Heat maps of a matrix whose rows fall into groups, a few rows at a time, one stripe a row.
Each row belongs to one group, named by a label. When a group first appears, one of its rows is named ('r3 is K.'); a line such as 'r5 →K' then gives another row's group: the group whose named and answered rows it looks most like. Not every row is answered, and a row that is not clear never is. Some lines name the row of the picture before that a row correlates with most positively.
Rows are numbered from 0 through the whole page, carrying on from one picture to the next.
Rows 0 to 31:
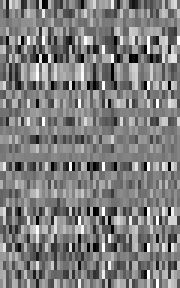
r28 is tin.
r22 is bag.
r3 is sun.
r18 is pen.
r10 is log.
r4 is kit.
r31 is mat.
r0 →tin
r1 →kit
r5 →pen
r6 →tin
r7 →sun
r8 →sun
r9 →pen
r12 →sun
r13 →kit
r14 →sun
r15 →tin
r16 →sun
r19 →log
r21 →sun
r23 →pen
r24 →mat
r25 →sun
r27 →pen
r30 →pen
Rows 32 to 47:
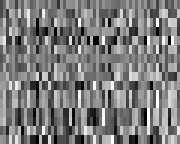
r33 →kit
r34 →mat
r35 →tin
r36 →pen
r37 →mat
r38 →bag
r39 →mat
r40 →sun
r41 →tin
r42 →mat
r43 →mat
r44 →pen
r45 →pen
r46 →kit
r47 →tin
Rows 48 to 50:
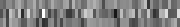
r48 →log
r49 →kit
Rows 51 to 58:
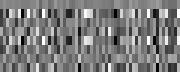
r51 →sun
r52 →kit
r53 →bag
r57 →mat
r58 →bag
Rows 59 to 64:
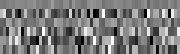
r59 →log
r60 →pen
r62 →kit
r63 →tin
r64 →bag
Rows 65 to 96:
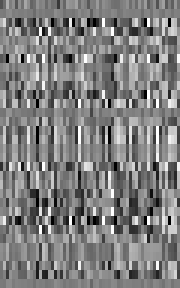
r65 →bag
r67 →pen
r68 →tin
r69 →sun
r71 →kit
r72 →sun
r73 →sun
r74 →kit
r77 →log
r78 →sun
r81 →mat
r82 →mat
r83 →kit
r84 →bag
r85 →bag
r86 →tin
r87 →tin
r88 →tin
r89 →pen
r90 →tin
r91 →log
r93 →sun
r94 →mat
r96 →log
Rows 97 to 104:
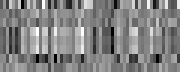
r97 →kit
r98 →sun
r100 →sun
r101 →sun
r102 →sun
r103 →tin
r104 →bag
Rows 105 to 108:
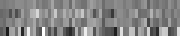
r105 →log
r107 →log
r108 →kit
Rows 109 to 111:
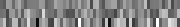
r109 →log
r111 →mat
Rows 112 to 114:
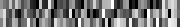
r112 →tin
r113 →pen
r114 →mat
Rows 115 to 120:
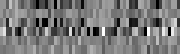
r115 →tin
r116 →bag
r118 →pen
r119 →mat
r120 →log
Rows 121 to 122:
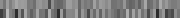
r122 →bag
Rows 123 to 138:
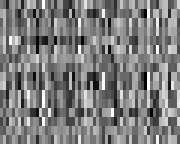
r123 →kit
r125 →mat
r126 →mat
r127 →tin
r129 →sun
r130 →kit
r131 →pen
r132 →pen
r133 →kit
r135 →tin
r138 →mat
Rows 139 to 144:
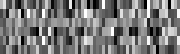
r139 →pen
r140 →kit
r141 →log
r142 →tin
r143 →kit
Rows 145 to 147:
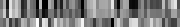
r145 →tin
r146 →tin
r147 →sun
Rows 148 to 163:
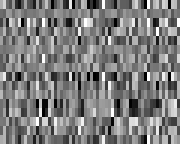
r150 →kit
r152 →bag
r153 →log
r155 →log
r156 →pen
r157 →bag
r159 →tin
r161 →sun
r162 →mat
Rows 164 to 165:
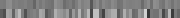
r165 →log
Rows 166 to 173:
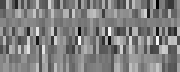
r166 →bag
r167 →log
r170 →mat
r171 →kit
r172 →sun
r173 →sun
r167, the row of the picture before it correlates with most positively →165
